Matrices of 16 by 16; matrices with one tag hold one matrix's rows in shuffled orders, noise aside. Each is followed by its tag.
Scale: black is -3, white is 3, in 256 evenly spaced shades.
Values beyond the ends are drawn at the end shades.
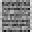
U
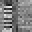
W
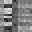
W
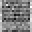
U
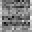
U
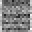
U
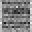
U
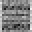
U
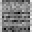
U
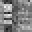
W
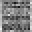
U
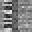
W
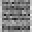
U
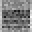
U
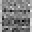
U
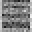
U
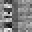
W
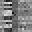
W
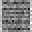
U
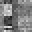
W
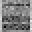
U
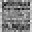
U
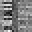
W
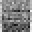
U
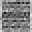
U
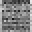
U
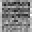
U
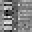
W
